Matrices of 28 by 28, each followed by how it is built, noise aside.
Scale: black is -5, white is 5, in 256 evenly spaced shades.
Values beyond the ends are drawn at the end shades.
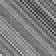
Toeplitz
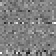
uneven rows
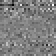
uneven rows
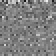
uneven rows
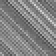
Toeplitz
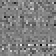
uneven rows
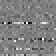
uneven rows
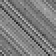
Toeplitz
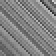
Toeplitz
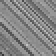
Toeplitz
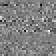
uneven rows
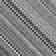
Toeplitz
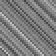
Toeplitz
